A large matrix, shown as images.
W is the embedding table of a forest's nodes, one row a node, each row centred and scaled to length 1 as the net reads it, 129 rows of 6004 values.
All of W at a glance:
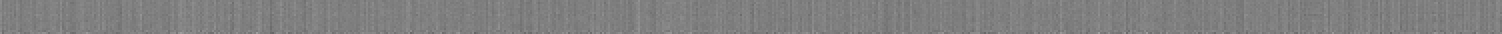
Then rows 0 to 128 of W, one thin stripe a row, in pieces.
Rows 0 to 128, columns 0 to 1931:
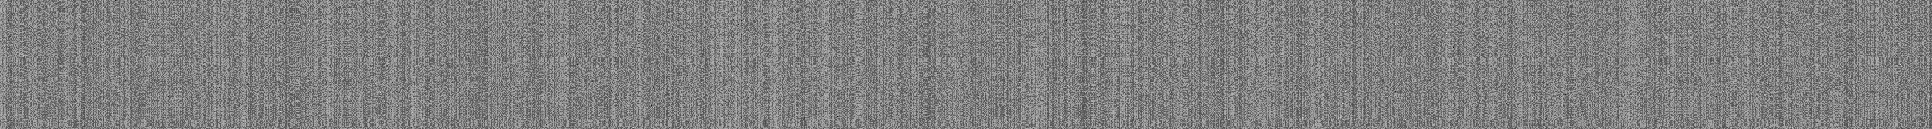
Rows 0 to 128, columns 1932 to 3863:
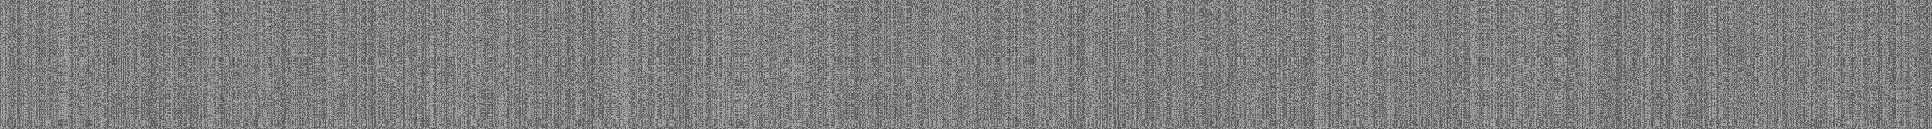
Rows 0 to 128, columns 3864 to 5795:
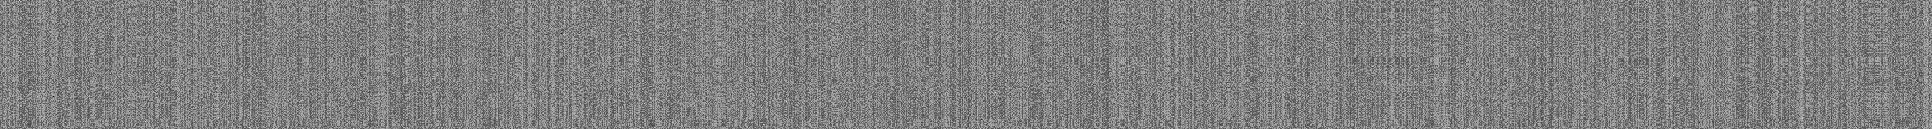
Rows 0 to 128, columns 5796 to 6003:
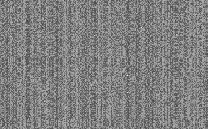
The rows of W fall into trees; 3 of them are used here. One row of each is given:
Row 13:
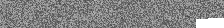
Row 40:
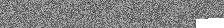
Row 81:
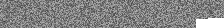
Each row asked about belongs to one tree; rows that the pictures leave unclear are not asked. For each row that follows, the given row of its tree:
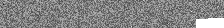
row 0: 13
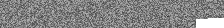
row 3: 40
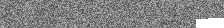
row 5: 13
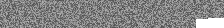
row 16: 81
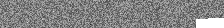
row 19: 40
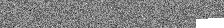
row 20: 13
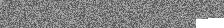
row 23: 81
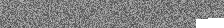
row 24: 81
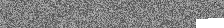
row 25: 13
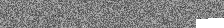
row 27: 13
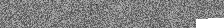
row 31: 40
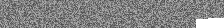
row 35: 81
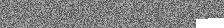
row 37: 40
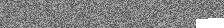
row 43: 81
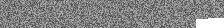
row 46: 81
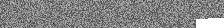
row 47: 40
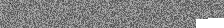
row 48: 81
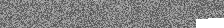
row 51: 40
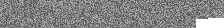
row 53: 81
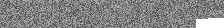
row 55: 40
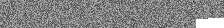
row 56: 81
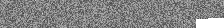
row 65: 13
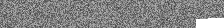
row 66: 13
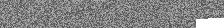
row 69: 40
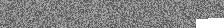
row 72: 13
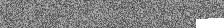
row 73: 13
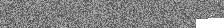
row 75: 13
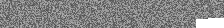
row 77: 81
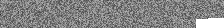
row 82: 13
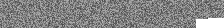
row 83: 81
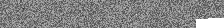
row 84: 40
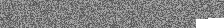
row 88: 81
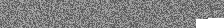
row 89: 81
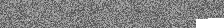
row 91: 40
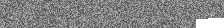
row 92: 13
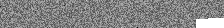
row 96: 40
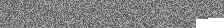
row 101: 81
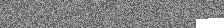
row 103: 40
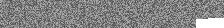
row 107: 81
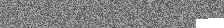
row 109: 81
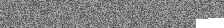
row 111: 81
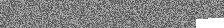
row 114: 81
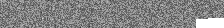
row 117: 81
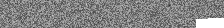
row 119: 40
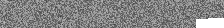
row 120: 13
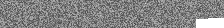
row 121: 13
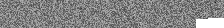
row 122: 81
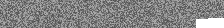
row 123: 13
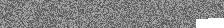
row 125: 13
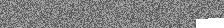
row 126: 40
